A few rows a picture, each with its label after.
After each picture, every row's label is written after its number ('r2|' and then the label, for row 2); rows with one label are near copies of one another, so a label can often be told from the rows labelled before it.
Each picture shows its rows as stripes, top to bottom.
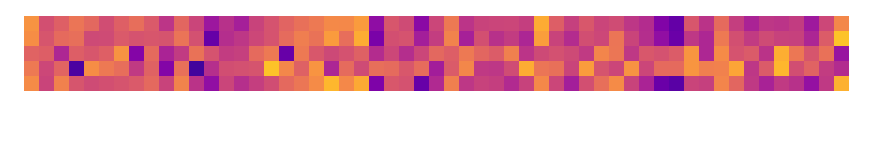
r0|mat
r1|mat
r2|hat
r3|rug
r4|mat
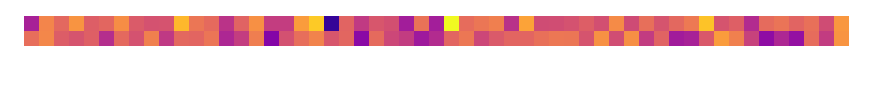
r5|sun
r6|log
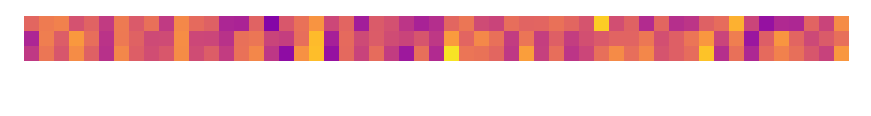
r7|log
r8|sun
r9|sun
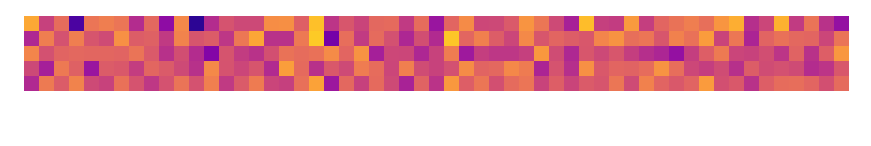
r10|rug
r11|sun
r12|mat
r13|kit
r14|sun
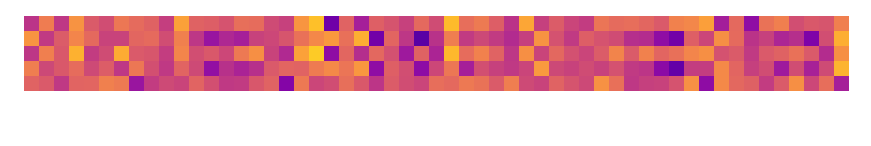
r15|sun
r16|mat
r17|sun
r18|mat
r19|hat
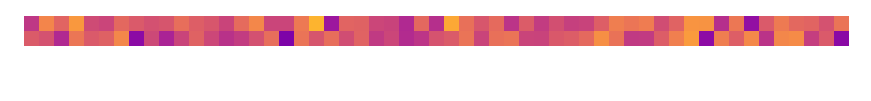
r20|sun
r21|hat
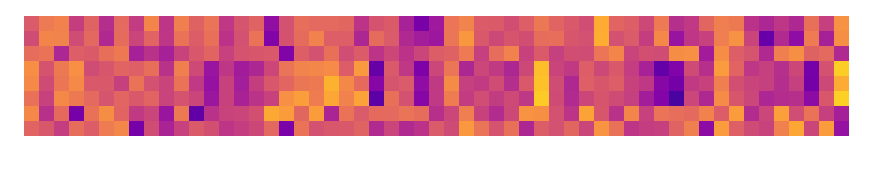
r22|log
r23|log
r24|hat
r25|mat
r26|mat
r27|mat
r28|rug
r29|hat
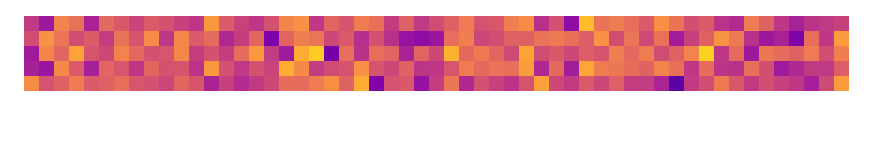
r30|kit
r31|log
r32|sun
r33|kit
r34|mat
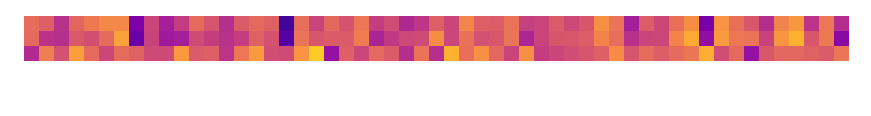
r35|hat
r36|hat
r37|sun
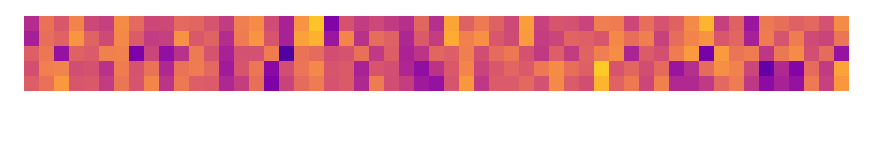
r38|sun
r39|sun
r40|hat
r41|log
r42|log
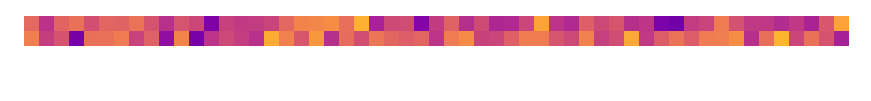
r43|mat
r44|rug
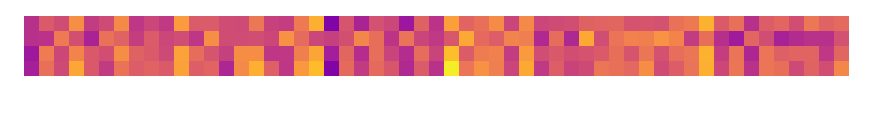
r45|sun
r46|kit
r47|sun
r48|sun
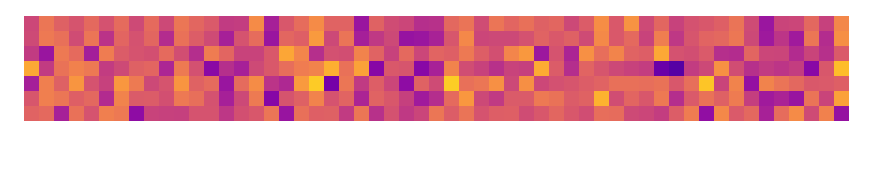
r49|log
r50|log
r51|kit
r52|mat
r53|sun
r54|log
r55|hat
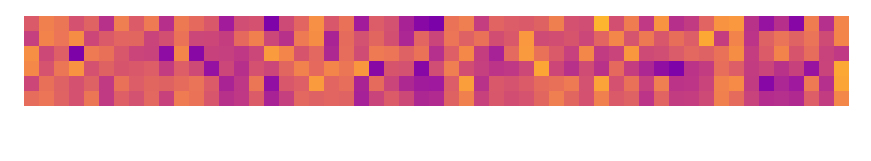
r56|log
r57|sun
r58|rug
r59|mat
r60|log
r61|log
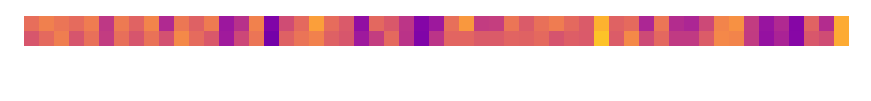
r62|log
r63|log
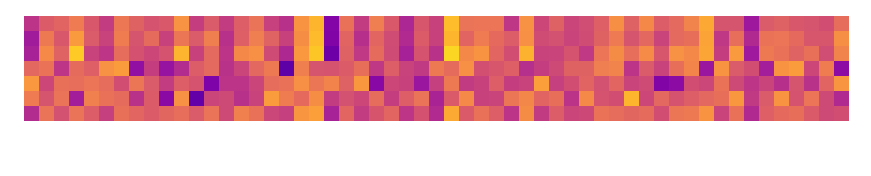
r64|sun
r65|sun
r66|sun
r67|hat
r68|mat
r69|rug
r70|sun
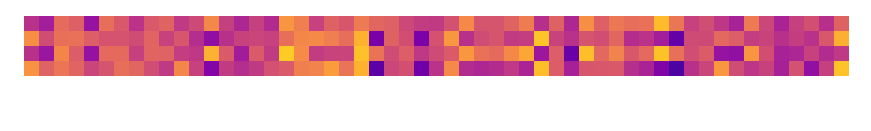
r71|kit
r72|mat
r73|kit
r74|mat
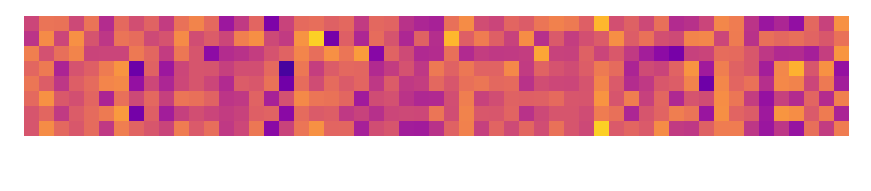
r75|log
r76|sun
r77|mat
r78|hat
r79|hat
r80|log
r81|hat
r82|log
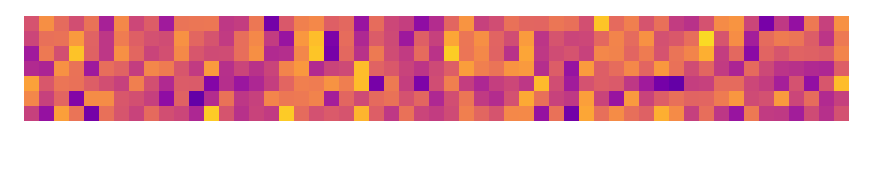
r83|log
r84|sun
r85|sun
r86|kit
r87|mat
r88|rug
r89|kit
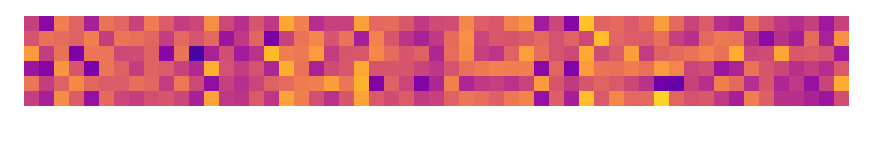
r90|kit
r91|log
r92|rug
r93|kit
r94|mat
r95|kit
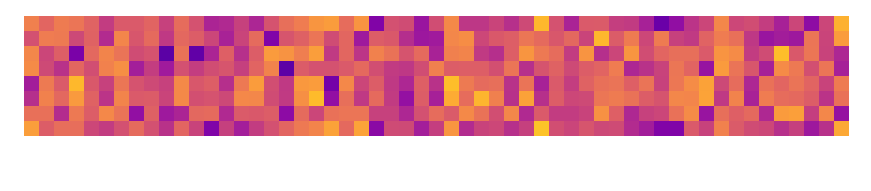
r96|mat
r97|log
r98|rug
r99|hat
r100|sun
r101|sun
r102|hat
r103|mat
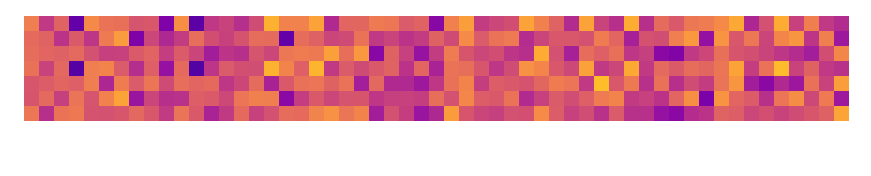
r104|rug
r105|hat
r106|mat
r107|rug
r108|log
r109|hat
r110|mat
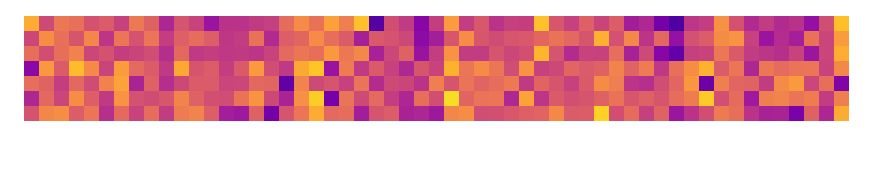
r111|mat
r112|log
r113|mat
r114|sun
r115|hat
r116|sun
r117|log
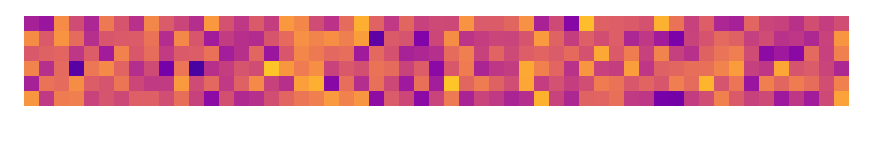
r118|kit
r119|mat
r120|log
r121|rug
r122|sun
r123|mat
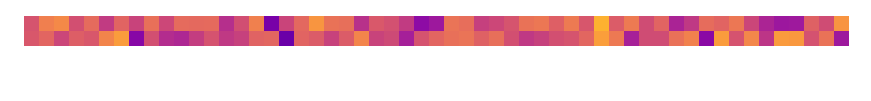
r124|log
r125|hat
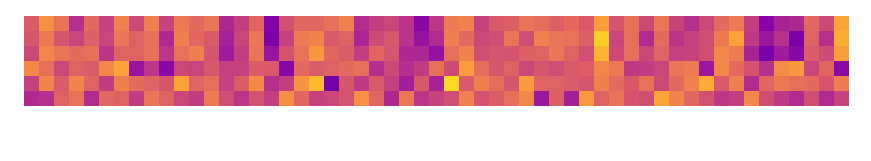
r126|log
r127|log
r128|log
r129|hat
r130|sun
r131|kit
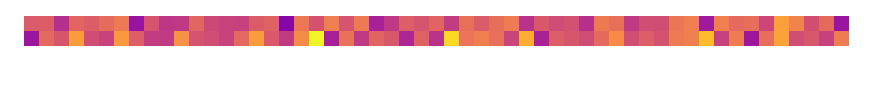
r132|hat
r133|sun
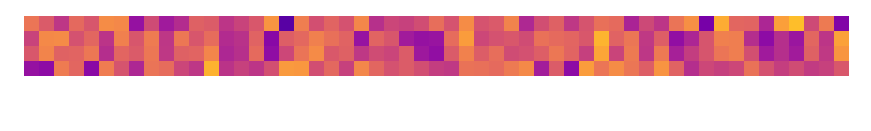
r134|hat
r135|log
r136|log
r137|kit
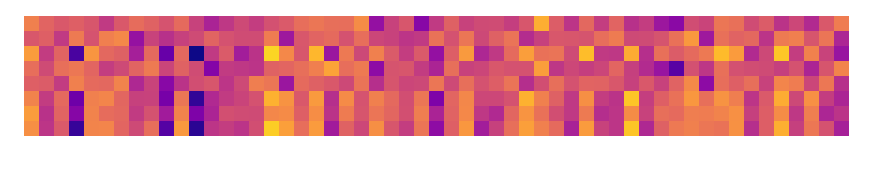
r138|mat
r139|hat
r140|rug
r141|mat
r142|hat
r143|rug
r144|rug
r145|rug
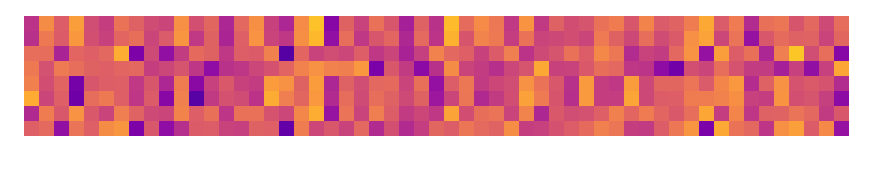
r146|sun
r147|sun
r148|hat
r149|mat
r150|rug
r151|rug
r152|sun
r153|hat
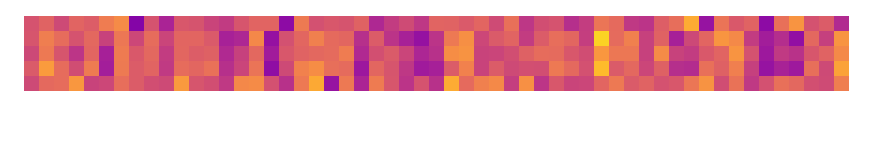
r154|hat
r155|log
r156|log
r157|log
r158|sun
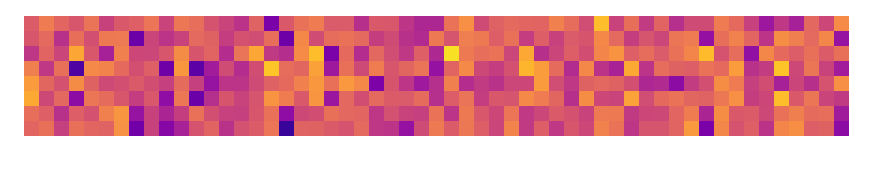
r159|log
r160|hat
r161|sun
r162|rug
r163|mat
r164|rug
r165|hat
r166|hat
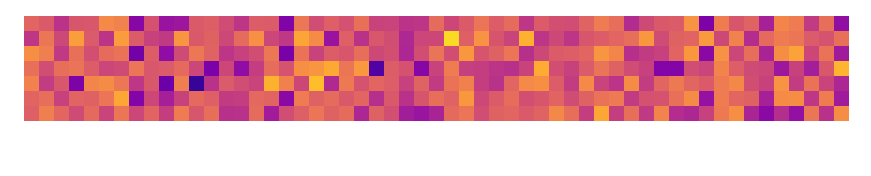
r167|hat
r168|sun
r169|hat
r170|mat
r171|rug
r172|hat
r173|log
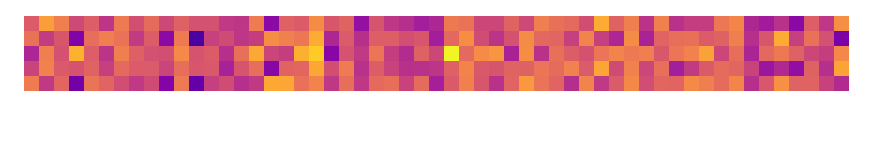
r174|log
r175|rug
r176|sun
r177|log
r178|rug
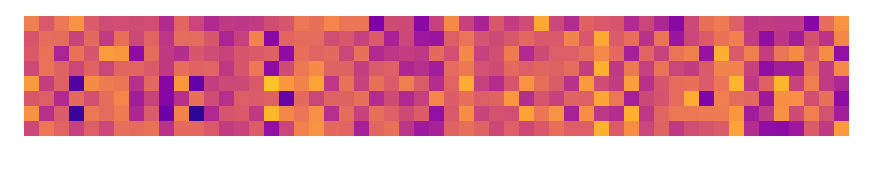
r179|mat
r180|log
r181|hat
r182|log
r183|rug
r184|hat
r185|rug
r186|log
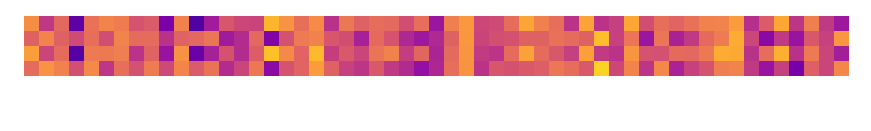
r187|rug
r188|log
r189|rug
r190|log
